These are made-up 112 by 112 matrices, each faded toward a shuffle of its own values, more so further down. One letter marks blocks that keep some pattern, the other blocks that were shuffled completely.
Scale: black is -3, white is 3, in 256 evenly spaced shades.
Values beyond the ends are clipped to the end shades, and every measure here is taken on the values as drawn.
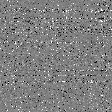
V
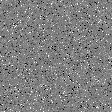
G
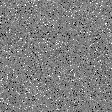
G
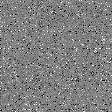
V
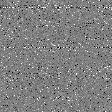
V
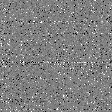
V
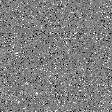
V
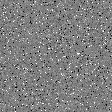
G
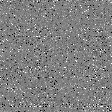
V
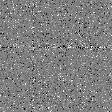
V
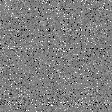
V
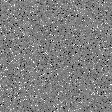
G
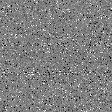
V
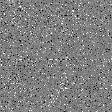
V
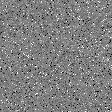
G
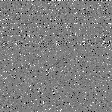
V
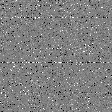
V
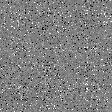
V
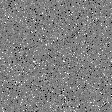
G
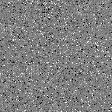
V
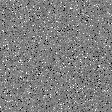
G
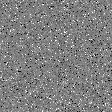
G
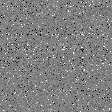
V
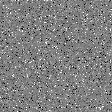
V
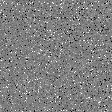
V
